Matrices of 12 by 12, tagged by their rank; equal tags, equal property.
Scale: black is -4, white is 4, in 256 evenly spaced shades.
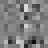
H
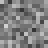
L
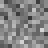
L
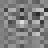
H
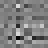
H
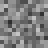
L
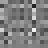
H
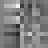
H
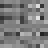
H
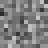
L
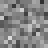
L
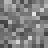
L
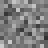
L
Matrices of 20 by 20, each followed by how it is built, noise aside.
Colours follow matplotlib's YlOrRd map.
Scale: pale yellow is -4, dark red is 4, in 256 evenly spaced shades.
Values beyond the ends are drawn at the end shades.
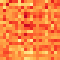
low rank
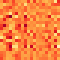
low rank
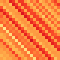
Toeplitz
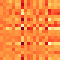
low rank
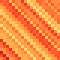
Toeplitz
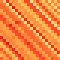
Toeplitz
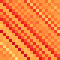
Toeplitz
